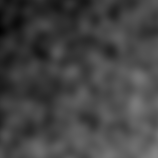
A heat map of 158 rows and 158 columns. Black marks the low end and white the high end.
No row or column stands out. The field is smooth, with broad soft blobs. The top left is the ninth with the lowest average. There is an overall slope up to the bottom right. The bottom right is the ninth with the highest average. The values follow a bell shape.
